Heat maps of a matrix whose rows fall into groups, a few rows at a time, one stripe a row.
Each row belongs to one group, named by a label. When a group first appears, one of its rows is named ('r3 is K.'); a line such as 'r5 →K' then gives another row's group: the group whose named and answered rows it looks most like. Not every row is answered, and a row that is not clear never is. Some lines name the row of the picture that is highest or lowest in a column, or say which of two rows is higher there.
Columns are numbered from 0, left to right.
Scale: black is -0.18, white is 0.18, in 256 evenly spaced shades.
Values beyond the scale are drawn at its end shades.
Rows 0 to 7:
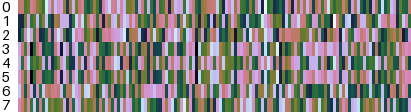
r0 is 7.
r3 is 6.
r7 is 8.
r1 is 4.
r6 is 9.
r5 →6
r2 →7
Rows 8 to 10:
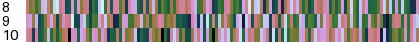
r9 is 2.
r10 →6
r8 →8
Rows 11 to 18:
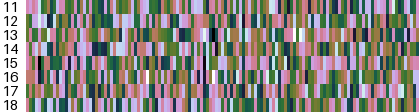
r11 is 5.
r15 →6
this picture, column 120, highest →18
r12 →7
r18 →4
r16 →2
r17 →5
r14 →7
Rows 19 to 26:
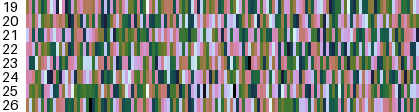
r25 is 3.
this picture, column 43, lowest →23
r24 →7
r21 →9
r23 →4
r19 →2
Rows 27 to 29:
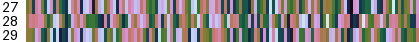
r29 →4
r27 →4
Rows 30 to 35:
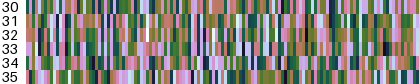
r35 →7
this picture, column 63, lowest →35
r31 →2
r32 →2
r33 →2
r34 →5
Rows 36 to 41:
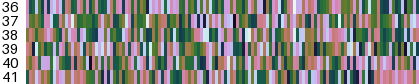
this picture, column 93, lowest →37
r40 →8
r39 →9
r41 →5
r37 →3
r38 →6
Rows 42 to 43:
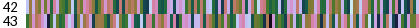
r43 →7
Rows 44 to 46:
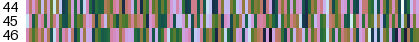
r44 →8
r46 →7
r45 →8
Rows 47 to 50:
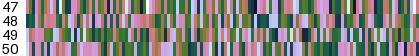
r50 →9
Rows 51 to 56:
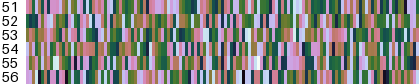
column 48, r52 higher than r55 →No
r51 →9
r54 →8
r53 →6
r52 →4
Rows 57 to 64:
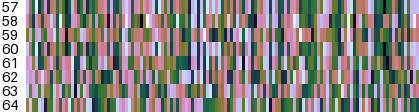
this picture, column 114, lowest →63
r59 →2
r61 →2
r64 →7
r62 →7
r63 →8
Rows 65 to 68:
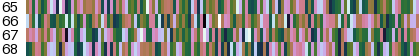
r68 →4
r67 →2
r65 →2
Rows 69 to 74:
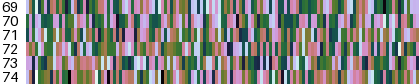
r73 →9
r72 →7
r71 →5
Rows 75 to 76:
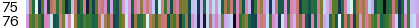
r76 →3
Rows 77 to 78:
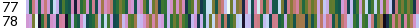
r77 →8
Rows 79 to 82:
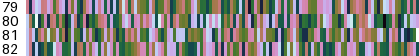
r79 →4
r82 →9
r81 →8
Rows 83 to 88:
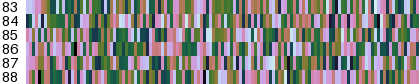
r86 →9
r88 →6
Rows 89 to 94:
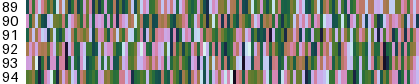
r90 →4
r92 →2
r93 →2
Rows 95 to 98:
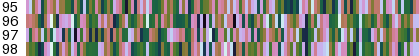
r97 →8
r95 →5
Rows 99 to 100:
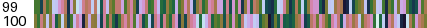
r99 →4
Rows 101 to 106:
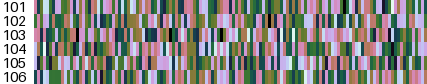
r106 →5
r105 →9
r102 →5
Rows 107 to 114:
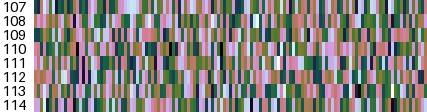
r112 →8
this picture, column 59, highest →108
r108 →2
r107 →7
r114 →2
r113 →4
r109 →4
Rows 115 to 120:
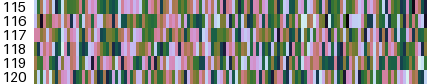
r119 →9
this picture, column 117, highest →116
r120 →5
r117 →7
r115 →7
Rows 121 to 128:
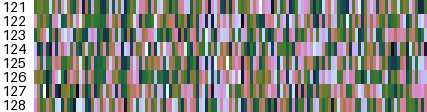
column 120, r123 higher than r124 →Yes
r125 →3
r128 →4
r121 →8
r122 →3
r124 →9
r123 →5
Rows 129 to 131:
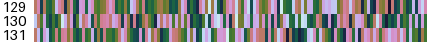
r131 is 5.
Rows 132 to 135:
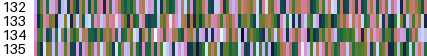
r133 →9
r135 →9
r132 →8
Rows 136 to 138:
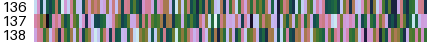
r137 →6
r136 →9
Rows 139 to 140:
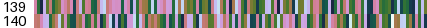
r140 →4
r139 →9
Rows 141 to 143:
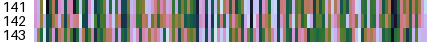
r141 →2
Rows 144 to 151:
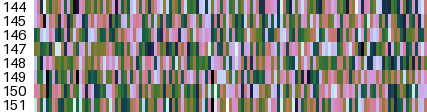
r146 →7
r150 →6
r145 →7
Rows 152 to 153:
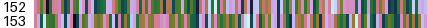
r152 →6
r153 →2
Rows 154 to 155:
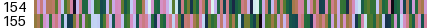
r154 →2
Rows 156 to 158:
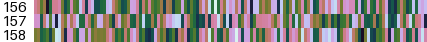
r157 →9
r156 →6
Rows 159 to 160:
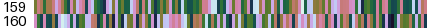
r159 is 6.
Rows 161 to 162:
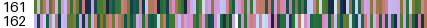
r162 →8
